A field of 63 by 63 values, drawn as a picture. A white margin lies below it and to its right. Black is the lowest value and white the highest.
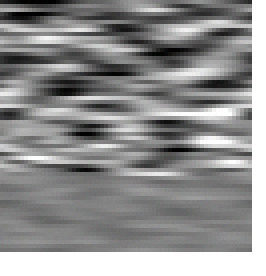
Seam: horizontal, 70% of the way down, the bottom part calmer. Grain: streaks across. Average level on the scale: 50%.
